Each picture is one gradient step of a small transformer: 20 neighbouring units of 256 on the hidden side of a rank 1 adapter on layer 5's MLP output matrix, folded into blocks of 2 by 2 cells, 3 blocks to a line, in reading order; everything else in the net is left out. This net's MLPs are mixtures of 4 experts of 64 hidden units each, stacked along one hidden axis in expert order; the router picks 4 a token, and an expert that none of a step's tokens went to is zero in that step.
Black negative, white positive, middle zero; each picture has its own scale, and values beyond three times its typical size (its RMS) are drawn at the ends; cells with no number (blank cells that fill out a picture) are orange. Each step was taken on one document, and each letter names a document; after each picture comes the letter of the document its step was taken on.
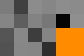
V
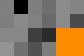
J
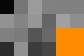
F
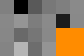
V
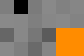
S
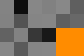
J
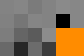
V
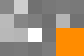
S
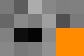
F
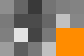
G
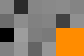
S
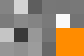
V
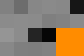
J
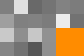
S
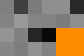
J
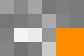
G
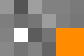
G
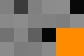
J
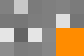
S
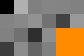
F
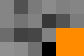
V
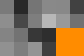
J
